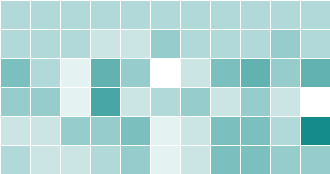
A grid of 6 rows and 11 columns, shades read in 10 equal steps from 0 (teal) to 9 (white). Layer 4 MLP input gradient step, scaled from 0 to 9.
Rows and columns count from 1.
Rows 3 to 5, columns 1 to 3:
4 6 8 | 5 5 8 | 7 7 5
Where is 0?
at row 5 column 11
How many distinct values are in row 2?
3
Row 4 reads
5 5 8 2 7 6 5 7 5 7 9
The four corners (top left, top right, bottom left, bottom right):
6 6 6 5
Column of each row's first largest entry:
1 4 6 11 6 6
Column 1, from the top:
6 6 4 5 7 6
